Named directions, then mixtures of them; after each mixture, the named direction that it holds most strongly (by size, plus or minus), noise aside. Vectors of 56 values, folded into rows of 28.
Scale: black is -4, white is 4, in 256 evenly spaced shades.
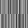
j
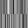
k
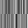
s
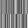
s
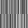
j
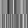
k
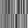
s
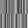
s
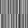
j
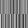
j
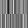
k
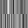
k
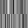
k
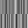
s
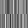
k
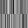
k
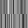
k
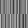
j
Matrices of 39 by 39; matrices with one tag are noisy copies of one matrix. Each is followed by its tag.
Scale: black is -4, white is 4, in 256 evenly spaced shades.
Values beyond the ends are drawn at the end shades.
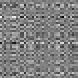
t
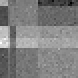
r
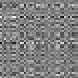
t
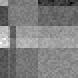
r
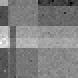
r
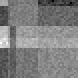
r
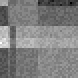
r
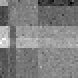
r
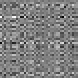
t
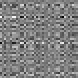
t
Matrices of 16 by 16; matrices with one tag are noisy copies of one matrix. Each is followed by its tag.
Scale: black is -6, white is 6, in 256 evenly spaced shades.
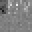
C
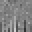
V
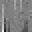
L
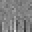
V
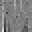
L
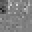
C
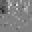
C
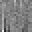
L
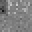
C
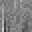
L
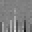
V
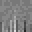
V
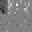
C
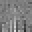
V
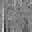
L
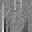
L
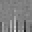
V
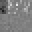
C
